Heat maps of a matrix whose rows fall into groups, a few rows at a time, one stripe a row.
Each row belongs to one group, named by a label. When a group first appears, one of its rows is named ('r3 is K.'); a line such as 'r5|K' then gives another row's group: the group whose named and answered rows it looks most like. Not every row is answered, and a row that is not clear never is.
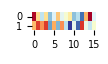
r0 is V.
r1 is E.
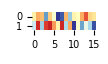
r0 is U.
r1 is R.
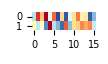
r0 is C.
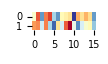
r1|V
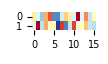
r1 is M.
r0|U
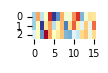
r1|M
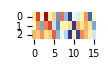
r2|E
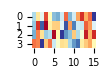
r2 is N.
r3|V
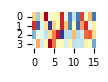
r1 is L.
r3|R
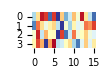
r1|N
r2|M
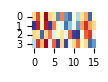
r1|N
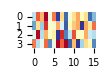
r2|M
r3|L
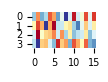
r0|M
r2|R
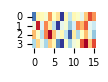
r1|U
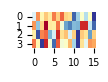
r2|L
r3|V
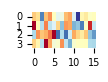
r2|C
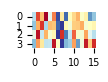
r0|C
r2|M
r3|N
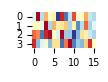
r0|M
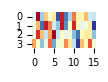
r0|M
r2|R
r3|V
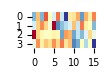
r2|V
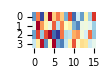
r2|M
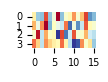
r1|L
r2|M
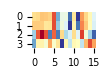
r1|E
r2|C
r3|N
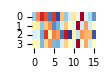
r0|C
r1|U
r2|L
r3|U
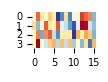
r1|L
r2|U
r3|R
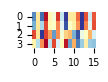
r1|N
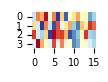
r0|C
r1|V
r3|R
